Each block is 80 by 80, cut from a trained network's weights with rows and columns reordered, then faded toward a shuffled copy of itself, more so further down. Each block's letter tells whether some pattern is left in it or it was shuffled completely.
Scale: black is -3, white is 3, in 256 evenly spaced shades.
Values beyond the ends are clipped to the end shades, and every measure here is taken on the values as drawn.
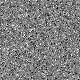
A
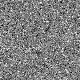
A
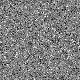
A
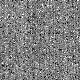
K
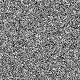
A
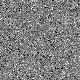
A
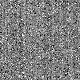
K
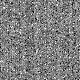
K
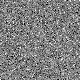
A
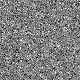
A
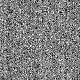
K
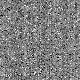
K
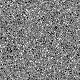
A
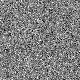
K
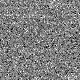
K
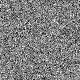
A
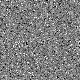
A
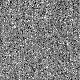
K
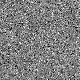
A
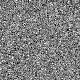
K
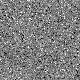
A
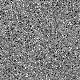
A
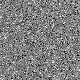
A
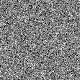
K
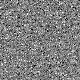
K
